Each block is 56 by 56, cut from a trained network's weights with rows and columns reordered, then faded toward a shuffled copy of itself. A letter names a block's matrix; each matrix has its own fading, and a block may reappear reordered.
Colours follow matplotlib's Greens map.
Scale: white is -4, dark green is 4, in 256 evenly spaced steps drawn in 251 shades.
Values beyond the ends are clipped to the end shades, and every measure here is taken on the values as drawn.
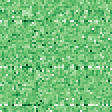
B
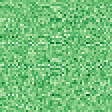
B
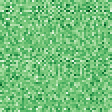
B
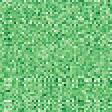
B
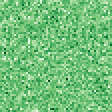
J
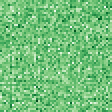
J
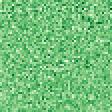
J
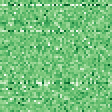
B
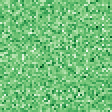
J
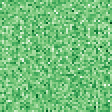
J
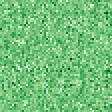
J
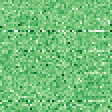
B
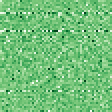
B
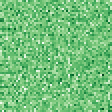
J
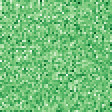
J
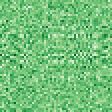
B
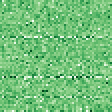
B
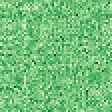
J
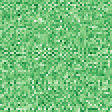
B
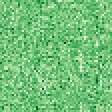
J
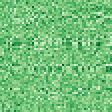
B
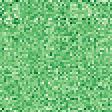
B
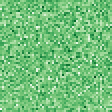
J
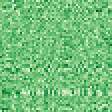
B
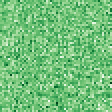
J
